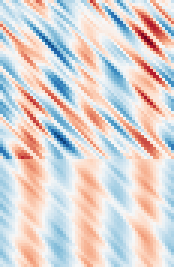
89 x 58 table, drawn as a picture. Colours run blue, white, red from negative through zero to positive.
Streaks slant down to the right. The bottom part is calmer, past a seam about 60% of the way down. Stripes running up and down repeat 3 times from left to right. There are no lone odd cells. The values follow a bell shape. No overall slope runs across the table.
